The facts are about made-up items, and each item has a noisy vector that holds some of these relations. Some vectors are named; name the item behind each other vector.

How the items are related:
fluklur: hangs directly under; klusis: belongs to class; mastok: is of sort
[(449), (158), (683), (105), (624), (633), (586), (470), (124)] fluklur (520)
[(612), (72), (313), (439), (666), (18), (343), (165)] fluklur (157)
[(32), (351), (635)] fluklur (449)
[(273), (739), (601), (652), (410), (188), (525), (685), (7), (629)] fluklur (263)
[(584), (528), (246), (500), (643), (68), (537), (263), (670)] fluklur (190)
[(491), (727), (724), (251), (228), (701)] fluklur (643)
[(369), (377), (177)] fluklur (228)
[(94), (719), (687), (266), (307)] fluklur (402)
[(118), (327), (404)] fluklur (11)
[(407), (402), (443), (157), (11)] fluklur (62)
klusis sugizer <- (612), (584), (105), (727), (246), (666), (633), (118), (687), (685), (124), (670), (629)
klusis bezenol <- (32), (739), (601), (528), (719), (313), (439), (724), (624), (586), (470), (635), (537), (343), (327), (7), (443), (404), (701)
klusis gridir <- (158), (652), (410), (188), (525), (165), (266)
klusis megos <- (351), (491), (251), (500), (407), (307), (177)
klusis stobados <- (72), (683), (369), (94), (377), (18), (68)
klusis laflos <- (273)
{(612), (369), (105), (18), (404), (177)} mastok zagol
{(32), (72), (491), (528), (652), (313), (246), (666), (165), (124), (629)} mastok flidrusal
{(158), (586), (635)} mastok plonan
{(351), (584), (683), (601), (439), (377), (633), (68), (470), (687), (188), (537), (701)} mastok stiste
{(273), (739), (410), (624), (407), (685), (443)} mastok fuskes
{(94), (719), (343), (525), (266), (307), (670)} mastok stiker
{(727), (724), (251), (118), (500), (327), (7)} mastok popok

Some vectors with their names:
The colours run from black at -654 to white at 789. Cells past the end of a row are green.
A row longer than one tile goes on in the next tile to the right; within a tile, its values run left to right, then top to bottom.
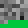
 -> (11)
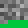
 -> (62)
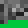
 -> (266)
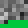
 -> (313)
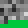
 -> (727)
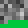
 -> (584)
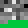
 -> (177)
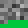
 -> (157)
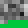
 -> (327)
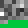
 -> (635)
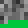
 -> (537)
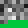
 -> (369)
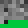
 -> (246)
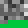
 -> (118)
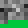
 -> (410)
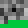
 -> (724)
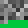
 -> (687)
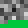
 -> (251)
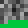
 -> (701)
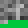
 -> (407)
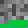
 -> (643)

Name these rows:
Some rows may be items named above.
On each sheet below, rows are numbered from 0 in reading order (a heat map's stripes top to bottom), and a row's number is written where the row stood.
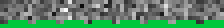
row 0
(670)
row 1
(470)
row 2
(177)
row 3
(652)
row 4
(68)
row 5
(327)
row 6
(407)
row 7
(670)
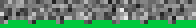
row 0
(158)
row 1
(666)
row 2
(727)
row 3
(72)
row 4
(369)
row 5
(313)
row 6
(727)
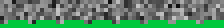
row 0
(683)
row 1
(491)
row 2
(351)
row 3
(165)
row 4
(439)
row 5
(633)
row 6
(404)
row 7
(443)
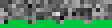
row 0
(124)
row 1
(94)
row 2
(158)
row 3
(273)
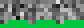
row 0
(377)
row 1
(685)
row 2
(18)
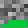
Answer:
(739)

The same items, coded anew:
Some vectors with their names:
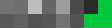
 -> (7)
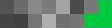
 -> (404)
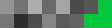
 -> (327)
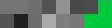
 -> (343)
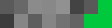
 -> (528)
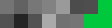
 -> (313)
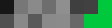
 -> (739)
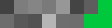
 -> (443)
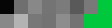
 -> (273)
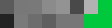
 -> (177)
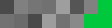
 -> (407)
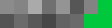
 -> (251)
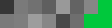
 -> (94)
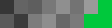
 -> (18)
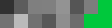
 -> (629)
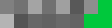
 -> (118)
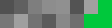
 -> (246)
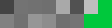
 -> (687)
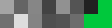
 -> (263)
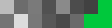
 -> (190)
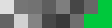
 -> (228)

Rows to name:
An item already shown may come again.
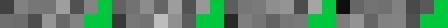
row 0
(407)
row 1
(470)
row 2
(177)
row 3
(410)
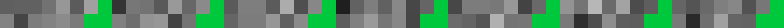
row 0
(612)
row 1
(94)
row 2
(307)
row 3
(188)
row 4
(443)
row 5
(327)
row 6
(165)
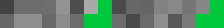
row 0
(584)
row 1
(72)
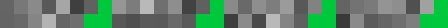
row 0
(719)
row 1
(724)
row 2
(32)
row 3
(491)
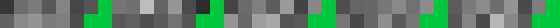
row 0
(525)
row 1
(7)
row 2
(266)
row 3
(72)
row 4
(624)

